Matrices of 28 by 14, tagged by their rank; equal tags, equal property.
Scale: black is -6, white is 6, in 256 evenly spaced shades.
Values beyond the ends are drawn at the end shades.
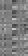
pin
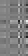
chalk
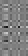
chalk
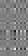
chalk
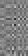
pin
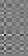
chalk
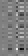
chalk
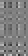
chalk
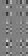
chalk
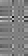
chalk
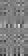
pin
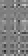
pin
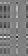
chalk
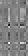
pin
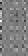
pin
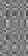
pin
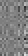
pin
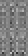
pin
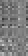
pin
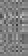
pin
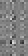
pin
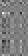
pin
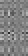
pin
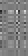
chalk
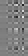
chalk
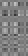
chalk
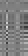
chalk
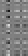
chalk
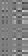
chalk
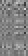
pin
